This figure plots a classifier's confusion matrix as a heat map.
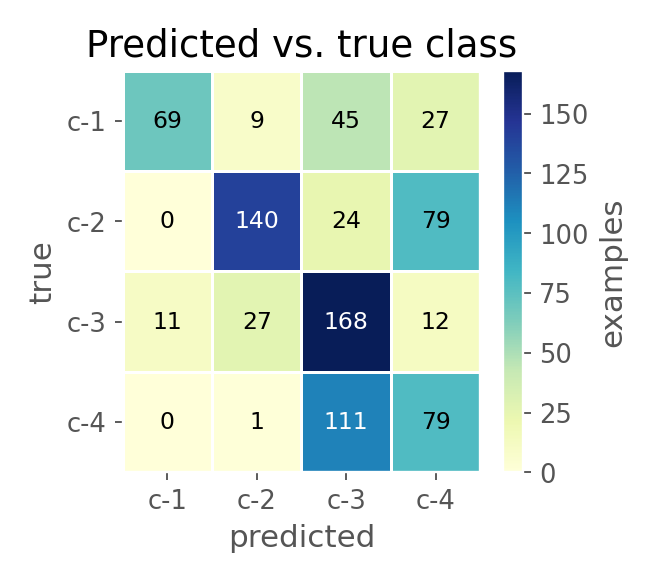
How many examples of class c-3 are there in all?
218
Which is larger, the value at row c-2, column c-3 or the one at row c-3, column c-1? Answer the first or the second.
the first
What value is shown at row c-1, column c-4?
27
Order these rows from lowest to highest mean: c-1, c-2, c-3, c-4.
c-1, c-4, c-3, c-2
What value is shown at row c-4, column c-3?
111
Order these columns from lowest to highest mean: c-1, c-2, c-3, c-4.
c-1, c-2, c-4, c-3
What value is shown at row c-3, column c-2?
27
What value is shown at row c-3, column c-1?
11
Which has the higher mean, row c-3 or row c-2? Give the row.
c-2
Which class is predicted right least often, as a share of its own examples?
c-4
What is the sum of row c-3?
218
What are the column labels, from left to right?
c-1, c-2, c-3, c-4
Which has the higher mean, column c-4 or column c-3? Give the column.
c-3
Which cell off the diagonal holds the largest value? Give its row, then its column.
c-4, c-3
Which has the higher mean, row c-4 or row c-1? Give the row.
c-4
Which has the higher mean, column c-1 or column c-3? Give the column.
c-3
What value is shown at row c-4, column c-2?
1
